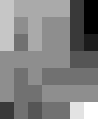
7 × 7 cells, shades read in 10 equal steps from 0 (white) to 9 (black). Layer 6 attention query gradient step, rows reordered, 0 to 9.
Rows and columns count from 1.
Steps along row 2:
up down up same up up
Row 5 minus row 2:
2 1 1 1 1 -2 -4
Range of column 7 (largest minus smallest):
9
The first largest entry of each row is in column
7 7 7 6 2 2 1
